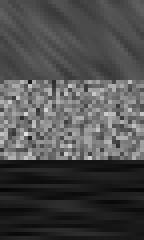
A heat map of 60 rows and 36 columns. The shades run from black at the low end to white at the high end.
It is made of 3 by 1 panels. Panel 1,1: low, slanting down to the right, faint in contrast. Panel 2,1: middling, fine-grained, strong in contrast. Panel 3,1: very low, streaked across, faint in contrast.
